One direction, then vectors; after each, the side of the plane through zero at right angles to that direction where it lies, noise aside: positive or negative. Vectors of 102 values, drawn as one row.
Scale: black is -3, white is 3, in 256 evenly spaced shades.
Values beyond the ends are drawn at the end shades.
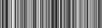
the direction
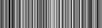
negative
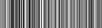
negative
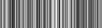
negative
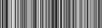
positive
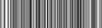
negative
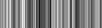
negative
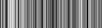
positive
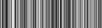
positive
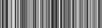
positive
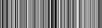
positive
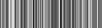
positive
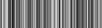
negative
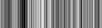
positive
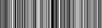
positive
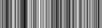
positive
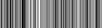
positive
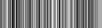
negative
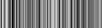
negative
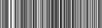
positive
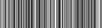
negative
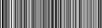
positive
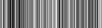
negative
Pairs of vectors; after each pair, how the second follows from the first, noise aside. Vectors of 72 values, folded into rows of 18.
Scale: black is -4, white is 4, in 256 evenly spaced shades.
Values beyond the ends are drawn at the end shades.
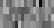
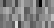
sign-scrambled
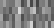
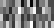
scaled up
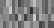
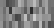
sign-scrambled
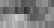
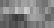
negated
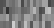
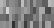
negated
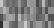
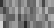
negated
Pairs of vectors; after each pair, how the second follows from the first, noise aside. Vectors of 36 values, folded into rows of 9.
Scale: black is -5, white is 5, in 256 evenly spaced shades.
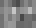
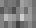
reversed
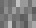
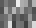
scaled up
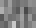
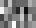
scaled up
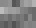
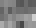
reversed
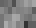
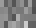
sign-scrambled
